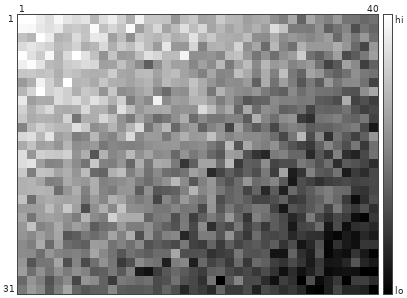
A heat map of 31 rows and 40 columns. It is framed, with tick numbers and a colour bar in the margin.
Slope: up to the top left. Grain: fine. Ninth with the lowest average: bottom right. Mirror symmetry: none. Ninth with the highest average: top left.
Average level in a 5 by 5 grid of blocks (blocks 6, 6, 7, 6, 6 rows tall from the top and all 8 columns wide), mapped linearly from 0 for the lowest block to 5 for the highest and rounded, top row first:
5 4 4 3 2 / 4 4 3 3 2 / 4 3 3 2 1 / 3 3 2 1 1 / 2 2 1 1 0
